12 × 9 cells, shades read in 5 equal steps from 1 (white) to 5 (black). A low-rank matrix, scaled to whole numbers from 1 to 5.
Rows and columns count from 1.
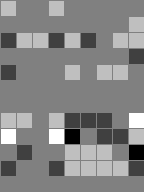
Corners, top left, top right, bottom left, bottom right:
2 3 3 3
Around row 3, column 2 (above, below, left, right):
3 3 4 2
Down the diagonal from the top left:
2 3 2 3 2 3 3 3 2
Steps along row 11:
down same up down same same same up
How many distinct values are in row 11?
3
